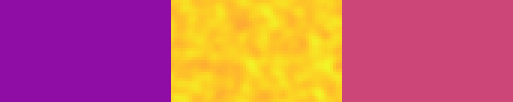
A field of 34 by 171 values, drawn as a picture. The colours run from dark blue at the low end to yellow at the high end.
The table splits into one row of 3 panels. Panel 1,1: low, flat. Panel 1,2: very high, blotchy, faint in contrast. Panel 1,3: middling, flat.
